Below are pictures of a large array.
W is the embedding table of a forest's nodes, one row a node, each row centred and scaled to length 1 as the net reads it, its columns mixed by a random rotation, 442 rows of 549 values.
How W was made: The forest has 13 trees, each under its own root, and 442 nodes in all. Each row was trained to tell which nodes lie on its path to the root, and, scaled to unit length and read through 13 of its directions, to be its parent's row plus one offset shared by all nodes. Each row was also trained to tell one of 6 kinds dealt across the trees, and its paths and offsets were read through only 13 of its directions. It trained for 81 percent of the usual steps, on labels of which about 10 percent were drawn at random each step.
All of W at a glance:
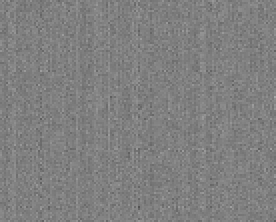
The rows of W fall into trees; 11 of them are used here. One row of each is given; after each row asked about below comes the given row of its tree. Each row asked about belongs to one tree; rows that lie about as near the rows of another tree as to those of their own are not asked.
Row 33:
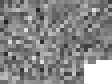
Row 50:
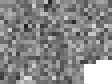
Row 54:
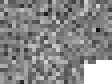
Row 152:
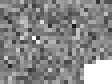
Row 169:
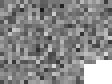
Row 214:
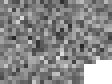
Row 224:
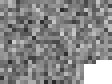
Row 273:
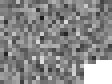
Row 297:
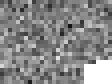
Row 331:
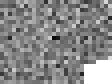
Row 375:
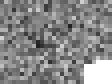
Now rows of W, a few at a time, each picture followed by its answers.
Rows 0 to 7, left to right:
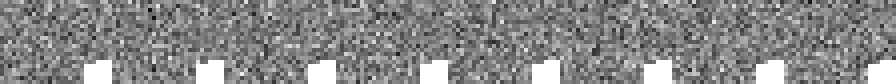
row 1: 273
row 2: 50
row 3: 152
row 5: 331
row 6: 54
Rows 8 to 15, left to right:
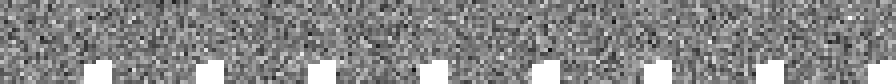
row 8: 297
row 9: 54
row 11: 50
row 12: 214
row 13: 169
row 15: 331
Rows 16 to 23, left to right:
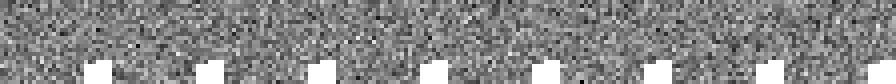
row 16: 297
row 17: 297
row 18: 375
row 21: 54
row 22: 33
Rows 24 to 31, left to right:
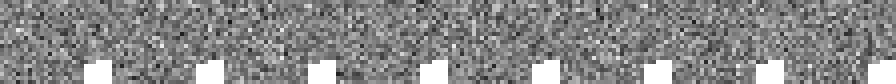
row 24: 152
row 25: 331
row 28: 331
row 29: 273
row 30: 224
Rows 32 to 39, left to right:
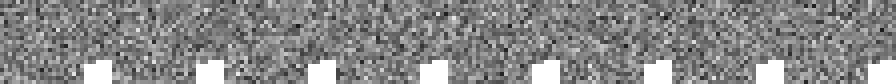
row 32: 331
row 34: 297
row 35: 297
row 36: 50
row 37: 273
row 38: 224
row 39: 54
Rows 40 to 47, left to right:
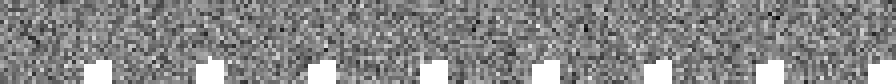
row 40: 224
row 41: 152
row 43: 169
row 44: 224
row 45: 50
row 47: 152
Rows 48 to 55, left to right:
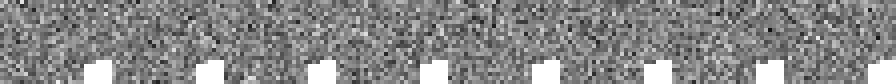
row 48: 54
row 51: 152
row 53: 224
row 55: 152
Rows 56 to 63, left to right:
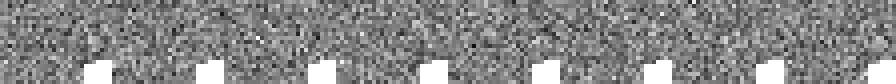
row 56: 214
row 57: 297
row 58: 152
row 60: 375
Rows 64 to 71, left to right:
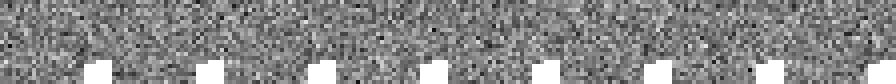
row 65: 273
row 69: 331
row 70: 50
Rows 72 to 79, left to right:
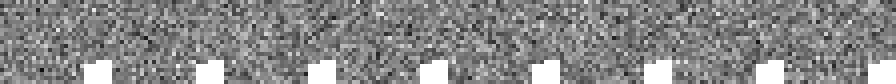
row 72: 331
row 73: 224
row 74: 273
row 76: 297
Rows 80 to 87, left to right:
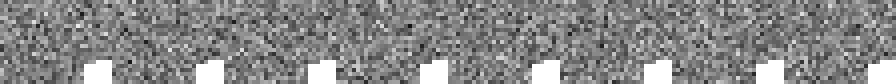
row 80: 224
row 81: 375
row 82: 152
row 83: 297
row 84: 214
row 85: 375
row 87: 297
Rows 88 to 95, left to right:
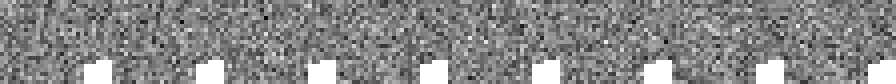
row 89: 54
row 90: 273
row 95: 54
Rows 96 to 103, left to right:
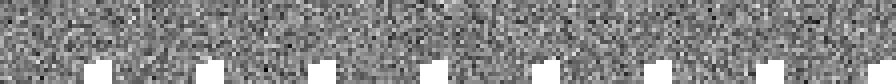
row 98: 273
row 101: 152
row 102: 273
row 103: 54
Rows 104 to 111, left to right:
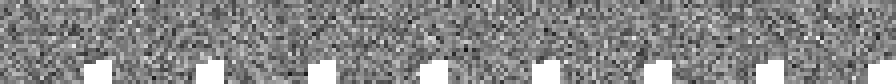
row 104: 50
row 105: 33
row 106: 273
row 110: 54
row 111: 152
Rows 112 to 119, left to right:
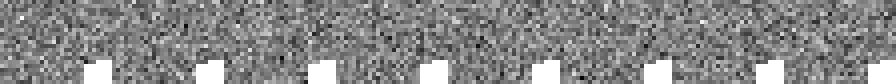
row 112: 54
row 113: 50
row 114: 169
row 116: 224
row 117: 273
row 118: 50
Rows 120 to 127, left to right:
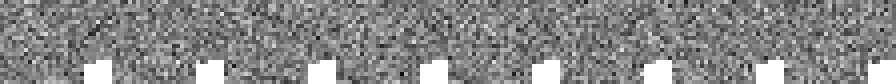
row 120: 152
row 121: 331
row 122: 331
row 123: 54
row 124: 54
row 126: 50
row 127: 297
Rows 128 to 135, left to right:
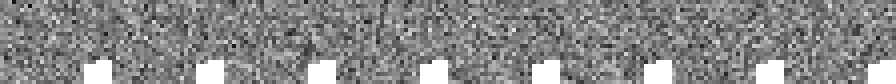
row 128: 50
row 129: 152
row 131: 54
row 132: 54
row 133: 54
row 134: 224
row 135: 297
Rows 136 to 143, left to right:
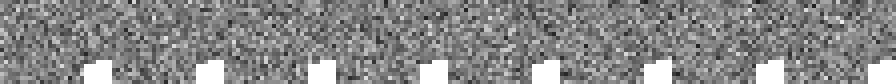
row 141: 297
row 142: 297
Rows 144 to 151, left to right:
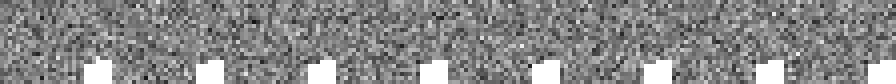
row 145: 375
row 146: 54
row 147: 152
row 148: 375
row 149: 331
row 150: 297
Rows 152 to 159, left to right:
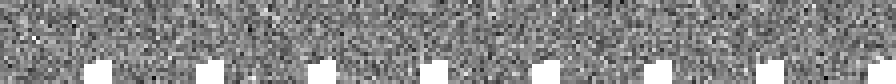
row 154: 50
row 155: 169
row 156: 50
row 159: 33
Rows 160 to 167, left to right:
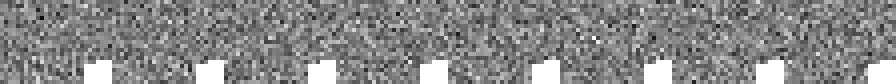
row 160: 273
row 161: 50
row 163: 152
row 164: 54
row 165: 152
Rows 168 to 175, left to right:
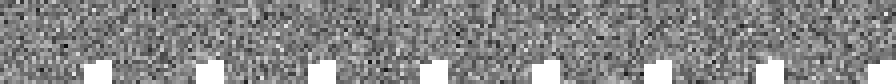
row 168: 331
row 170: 152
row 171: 224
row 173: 152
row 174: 152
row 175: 297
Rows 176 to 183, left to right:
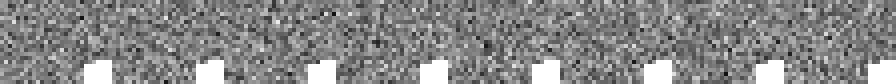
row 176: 214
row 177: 375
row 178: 297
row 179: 375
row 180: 375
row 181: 375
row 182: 50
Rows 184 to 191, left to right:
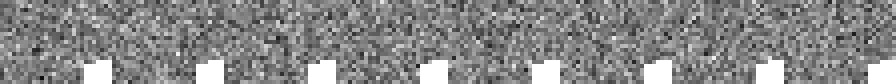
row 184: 331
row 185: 152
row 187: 375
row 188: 50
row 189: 375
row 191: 331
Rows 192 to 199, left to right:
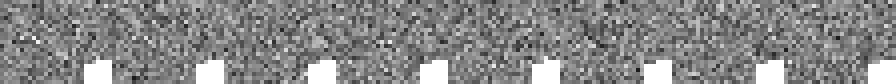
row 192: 152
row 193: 152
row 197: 50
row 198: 331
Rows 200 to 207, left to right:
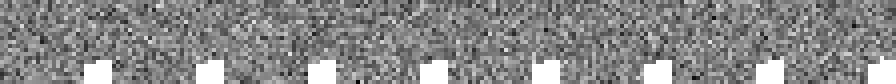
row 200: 297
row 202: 152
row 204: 297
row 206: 273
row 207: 152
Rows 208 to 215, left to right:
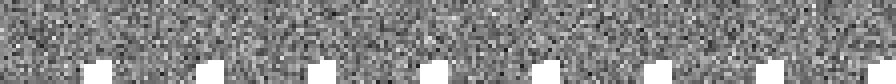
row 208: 50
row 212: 50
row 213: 331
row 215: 33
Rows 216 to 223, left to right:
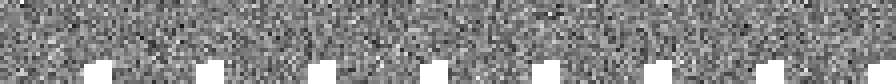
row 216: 54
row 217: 375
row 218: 331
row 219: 54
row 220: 297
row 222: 297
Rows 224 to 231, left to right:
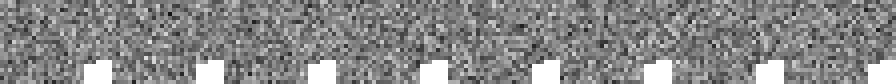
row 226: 224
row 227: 214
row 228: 297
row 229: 375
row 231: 50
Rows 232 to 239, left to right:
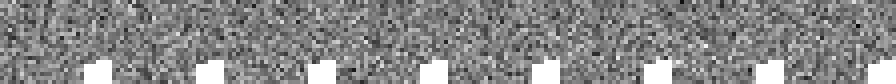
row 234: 50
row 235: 54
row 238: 297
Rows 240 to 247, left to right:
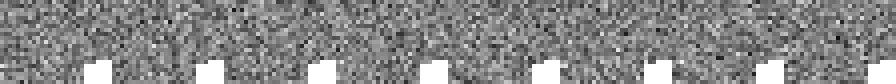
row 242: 224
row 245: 297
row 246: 297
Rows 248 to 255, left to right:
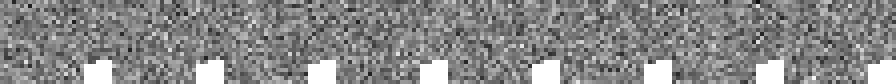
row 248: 50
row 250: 273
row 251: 224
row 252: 375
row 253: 331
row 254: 273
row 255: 50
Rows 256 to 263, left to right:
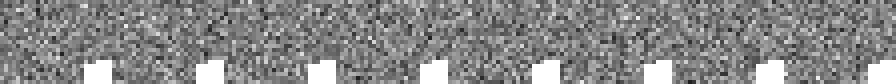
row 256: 273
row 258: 331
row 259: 152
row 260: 375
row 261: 331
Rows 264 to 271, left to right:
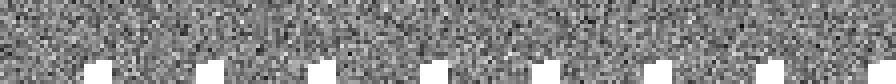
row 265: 297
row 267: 331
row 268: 297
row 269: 54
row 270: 54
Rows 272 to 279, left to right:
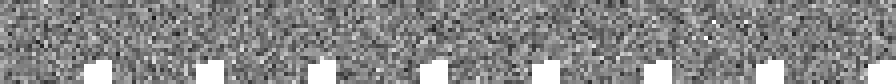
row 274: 152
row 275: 375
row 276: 33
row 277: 297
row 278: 152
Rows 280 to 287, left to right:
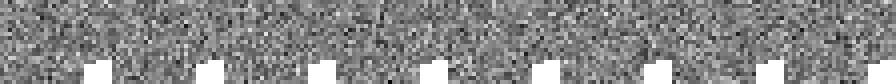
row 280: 331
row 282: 152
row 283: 375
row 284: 297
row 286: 273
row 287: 331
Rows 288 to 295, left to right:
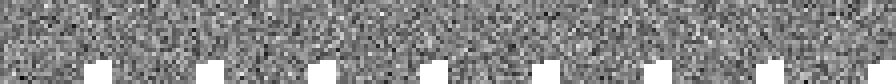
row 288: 273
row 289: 331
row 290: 50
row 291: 50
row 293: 331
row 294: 152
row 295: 54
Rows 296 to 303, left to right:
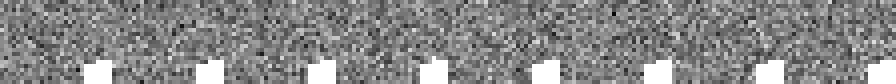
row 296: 50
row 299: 152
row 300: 375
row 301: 331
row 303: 375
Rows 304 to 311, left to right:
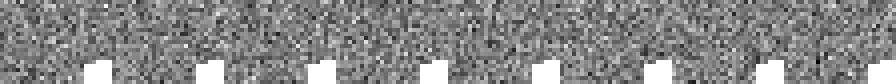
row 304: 54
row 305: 50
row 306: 50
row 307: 54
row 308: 375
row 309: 331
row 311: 224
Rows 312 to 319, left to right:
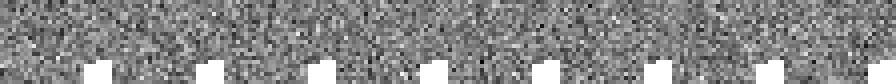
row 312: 297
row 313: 297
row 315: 224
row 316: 224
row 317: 224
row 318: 50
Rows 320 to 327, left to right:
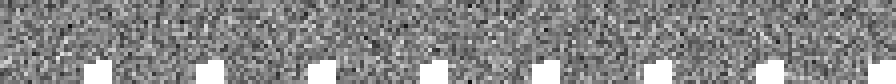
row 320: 297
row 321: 54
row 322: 224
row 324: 54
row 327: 169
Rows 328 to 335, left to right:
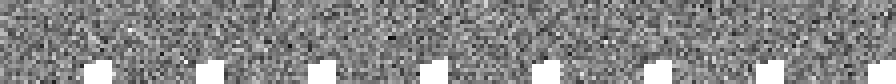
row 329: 152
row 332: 50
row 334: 297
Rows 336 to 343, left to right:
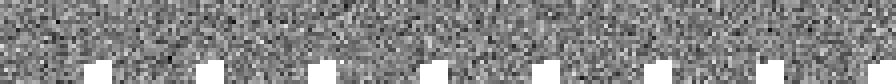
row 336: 331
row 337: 169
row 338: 152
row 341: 273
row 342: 297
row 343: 224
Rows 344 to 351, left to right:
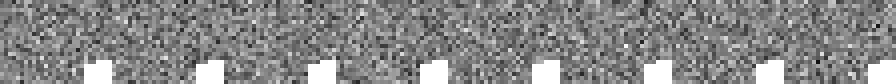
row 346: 273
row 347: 54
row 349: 224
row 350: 375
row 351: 224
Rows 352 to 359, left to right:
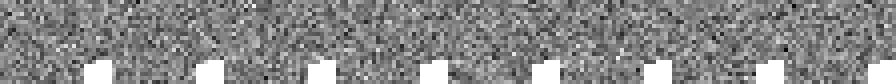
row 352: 375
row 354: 33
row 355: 297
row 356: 297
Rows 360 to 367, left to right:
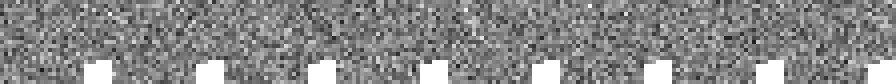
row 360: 331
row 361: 224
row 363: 297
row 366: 331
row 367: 331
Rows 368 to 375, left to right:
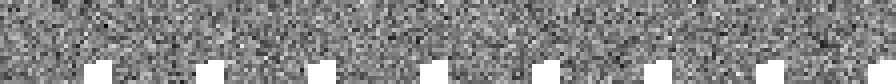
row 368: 224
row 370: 50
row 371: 331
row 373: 169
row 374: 50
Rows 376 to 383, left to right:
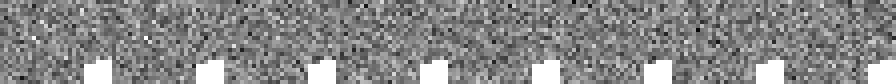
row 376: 152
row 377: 152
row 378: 50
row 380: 169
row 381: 50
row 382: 375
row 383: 375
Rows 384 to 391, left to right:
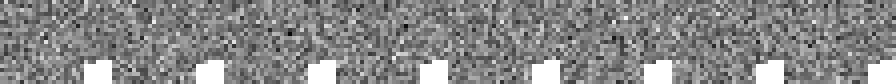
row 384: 54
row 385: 54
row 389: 331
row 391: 273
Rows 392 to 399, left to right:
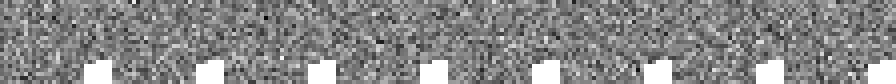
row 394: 273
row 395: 33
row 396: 375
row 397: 50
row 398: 375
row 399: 224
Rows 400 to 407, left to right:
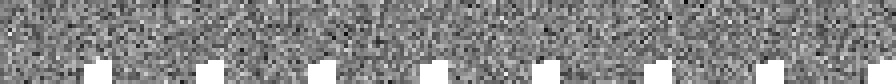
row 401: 273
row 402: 375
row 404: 375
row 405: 273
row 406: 50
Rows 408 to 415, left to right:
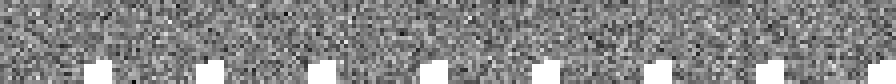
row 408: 152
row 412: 54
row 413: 375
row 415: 54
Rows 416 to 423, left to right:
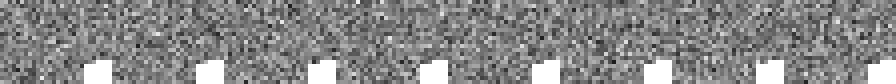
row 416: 54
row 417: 375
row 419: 50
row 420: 331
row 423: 54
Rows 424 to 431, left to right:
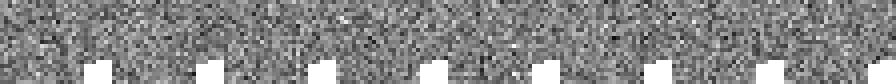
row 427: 224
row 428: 224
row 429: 273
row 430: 331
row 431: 375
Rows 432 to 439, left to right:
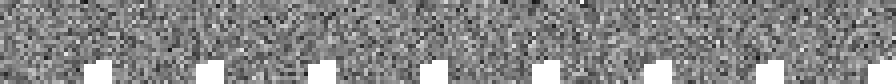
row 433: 331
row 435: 224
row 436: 224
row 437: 54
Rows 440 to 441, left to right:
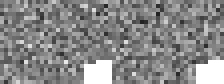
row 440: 331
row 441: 54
